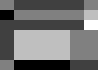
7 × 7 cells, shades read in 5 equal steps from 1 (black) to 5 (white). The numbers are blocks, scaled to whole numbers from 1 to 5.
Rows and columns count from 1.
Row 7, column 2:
1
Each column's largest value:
3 4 4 4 4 3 5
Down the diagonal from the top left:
3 3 2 4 4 3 2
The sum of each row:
16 20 17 24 24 24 11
